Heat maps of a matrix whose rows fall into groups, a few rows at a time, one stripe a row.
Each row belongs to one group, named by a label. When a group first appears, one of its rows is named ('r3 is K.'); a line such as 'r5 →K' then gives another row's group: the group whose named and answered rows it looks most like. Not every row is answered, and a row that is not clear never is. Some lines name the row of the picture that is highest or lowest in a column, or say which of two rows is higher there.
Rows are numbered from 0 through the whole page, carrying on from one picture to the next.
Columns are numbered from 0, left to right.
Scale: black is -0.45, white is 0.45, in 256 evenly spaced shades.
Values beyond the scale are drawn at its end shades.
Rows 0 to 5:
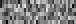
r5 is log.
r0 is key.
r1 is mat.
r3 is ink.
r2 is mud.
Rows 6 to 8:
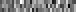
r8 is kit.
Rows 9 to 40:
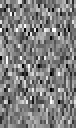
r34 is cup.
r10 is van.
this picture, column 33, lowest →25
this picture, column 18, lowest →16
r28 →mud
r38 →key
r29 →kit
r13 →kit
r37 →ink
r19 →van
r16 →log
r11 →key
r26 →log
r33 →kit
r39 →mat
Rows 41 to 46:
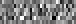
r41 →mud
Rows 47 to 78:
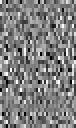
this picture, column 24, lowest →60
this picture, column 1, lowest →75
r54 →key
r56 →log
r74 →van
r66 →ink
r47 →van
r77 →cup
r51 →mat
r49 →ink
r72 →kit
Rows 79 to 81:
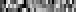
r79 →key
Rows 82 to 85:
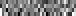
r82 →log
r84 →van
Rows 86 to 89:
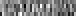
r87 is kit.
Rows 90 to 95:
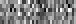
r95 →kit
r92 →mat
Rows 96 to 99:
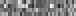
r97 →cup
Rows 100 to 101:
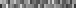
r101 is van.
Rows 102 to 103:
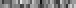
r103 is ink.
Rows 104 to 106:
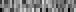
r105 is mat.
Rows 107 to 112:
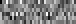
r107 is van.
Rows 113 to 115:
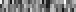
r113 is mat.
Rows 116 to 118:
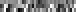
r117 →cup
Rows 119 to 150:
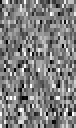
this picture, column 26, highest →140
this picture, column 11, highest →136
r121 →mud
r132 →kit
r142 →van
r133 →cup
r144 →van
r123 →key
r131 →key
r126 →van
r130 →ink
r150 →van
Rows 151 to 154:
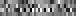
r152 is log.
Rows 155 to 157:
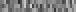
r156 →kit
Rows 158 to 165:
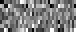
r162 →ink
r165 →cup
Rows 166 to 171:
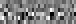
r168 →cup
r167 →van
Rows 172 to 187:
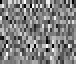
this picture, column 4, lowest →186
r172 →mat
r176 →log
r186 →cup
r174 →kit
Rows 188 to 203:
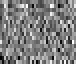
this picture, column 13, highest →189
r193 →mat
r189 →cup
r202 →key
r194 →log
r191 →cup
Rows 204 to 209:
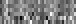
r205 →cup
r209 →ink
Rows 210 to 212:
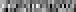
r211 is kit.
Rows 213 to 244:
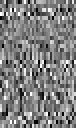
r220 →kit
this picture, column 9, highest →216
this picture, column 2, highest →237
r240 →van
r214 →log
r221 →cup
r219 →mat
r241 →ink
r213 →key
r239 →van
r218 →log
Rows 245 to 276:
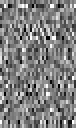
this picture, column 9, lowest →275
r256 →cup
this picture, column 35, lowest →275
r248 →mud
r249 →mud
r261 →cup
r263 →kit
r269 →mud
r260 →van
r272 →cup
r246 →cup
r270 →van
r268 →log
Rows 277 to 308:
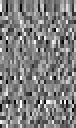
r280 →mat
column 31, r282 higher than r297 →No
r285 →key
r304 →mat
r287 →log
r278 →van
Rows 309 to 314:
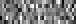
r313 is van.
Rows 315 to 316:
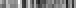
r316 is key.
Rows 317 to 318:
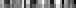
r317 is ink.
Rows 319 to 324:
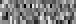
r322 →van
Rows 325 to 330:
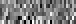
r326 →kit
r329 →key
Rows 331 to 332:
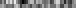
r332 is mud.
